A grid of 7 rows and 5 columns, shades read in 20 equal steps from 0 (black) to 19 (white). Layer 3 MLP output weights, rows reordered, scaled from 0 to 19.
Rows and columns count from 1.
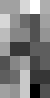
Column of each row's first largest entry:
4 1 1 1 3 3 3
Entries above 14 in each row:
2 1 0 0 0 1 1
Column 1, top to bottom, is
12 16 14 12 6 7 12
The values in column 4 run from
0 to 19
